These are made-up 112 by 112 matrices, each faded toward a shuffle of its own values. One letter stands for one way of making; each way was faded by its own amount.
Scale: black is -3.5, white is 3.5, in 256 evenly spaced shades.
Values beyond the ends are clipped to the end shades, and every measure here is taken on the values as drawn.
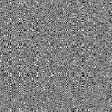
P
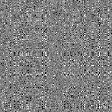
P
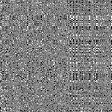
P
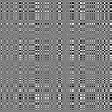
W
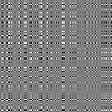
W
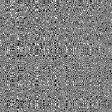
P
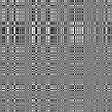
W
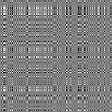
W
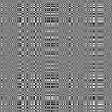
W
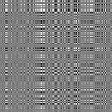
W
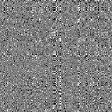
P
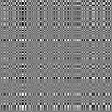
W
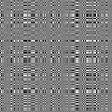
W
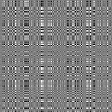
W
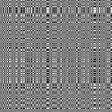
W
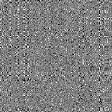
P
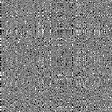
P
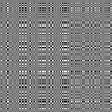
W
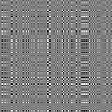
W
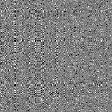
P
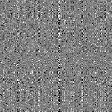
P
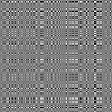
W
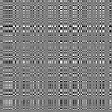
W
